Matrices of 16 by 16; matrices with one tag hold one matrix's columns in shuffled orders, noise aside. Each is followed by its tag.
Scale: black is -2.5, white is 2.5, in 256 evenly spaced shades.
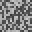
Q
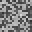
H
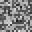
Q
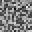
Q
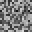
Q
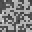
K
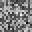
K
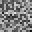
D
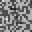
Q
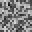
D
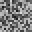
D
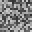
D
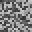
D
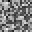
Q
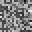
H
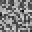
K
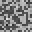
Q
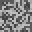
K
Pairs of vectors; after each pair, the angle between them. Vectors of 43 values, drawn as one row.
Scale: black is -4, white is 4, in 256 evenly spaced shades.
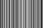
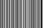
nearly parallel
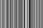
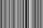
nearly opposite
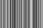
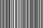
partly opposed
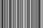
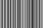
partly aligned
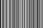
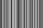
orthogonal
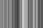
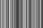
partly aligned
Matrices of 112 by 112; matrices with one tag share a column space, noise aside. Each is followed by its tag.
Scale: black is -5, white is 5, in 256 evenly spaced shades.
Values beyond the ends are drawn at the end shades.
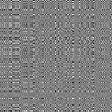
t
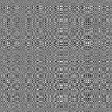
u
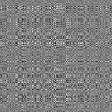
u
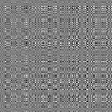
u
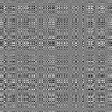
u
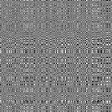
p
